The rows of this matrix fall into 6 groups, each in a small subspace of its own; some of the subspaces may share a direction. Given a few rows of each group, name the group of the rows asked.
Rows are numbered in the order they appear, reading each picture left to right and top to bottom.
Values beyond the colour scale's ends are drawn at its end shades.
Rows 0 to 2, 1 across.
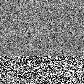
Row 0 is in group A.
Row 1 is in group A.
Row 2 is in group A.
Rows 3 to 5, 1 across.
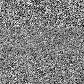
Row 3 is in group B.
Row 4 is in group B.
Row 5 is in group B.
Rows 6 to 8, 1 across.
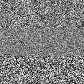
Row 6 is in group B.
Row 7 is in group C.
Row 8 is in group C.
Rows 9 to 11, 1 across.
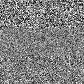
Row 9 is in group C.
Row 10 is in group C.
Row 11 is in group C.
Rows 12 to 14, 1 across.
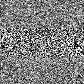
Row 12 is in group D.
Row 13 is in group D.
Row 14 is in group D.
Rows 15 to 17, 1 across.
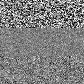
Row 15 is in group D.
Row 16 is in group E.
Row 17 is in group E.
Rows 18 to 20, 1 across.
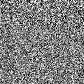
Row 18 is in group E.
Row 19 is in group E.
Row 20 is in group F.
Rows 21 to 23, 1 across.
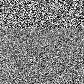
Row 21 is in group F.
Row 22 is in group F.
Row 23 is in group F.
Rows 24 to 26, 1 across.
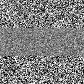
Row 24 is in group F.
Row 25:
D
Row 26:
F
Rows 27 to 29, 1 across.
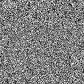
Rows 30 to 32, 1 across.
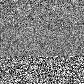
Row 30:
A
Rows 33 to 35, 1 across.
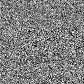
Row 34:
A
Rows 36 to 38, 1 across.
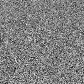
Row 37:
D
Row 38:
F
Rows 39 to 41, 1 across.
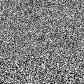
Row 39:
D
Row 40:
D
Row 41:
C
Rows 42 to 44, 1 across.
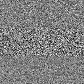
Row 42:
F
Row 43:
F
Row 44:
F
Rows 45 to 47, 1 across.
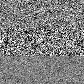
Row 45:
A
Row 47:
B
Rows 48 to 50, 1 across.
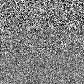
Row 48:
C
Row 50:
C
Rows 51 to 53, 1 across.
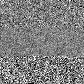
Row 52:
B
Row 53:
E
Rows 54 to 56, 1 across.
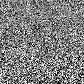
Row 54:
C
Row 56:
F
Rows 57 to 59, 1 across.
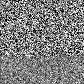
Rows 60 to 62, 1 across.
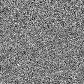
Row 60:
F
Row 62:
C
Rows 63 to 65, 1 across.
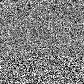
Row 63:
A
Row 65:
F
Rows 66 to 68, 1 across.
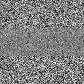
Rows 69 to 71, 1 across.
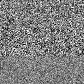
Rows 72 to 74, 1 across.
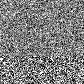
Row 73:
E
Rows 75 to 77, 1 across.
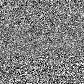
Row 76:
D
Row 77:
F
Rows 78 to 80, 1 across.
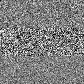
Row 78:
E
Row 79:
A
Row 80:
F
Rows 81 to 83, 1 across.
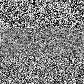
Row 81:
E
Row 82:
D
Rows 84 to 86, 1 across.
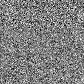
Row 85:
E
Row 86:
B
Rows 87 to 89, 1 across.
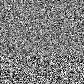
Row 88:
E
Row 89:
E
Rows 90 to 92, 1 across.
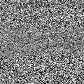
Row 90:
D
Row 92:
D
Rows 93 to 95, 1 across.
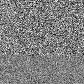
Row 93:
F
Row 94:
B
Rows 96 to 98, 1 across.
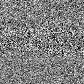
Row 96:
B
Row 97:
A
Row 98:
D
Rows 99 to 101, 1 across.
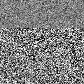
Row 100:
A
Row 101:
E
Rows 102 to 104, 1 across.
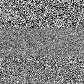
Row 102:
B
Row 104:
B
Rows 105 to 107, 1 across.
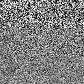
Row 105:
A
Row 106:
F
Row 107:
F
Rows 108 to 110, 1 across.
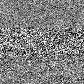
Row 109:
B
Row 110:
A
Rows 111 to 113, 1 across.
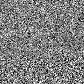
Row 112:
A
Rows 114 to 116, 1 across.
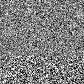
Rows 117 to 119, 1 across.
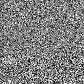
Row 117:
C
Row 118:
F
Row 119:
A
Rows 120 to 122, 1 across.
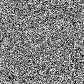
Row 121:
D
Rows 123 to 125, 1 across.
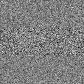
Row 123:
E
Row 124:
B
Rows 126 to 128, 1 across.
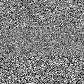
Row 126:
B
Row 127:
E
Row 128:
F
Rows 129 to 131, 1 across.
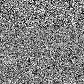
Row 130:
C
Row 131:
A
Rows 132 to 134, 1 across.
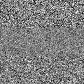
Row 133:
B
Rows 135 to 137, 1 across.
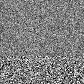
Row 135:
C
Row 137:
D
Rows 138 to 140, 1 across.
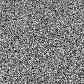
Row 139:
F
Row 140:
F
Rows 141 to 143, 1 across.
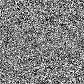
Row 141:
C
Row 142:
D
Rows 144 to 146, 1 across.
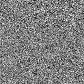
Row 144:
A
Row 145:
C
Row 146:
A
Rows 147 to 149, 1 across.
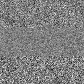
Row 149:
F
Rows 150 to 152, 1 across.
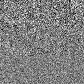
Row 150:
E
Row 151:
E
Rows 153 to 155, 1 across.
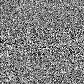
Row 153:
A
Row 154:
C
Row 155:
E
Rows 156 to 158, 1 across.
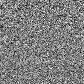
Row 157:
F
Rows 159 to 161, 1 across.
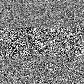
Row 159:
D
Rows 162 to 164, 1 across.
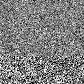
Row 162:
B
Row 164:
B
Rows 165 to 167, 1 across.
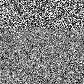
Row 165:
F
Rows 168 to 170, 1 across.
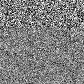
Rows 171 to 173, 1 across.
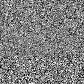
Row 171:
D
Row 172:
B
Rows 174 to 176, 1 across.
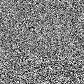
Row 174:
F
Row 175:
E
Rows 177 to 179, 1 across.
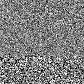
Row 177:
F
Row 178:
C
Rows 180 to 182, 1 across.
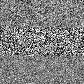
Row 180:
B
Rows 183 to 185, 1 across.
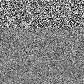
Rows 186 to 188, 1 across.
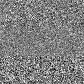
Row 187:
B
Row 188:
E
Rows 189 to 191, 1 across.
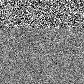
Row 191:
C
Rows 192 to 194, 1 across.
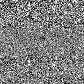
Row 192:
A
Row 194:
A
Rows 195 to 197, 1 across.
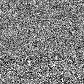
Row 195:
C
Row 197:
A
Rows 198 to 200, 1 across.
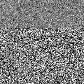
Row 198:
A
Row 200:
F
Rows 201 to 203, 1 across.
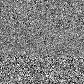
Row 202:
B
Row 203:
C
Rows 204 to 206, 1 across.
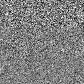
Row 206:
D
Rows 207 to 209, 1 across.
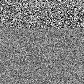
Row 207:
D
